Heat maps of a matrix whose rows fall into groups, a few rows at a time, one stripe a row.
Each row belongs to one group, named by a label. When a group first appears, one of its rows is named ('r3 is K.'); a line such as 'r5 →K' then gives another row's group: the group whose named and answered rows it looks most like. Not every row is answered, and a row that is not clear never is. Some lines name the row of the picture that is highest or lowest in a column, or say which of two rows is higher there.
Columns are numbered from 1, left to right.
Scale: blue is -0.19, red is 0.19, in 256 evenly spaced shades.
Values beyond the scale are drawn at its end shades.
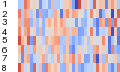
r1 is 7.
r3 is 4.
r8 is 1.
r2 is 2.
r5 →1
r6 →1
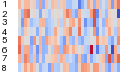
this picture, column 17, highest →2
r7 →4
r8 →7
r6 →2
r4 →2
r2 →7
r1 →4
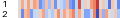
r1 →7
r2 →2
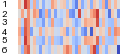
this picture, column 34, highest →4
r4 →4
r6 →7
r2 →7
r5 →7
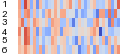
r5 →4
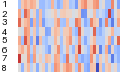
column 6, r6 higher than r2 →Yes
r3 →2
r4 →2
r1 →7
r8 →2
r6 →2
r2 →4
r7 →1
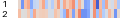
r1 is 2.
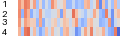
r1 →4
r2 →2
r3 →4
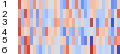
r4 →1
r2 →2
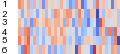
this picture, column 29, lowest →2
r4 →4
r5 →4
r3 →1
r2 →2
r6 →7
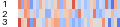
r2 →2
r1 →2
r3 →1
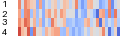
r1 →4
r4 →1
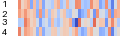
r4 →4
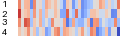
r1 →1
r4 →2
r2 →1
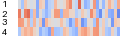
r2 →2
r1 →2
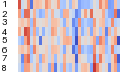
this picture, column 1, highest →1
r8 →7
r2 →7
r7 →7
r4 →4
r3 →1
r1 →1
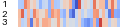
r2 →1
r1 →7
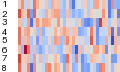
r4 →4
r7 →1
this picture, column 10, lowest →5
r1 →1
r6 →7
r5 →2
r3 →1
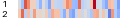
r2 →1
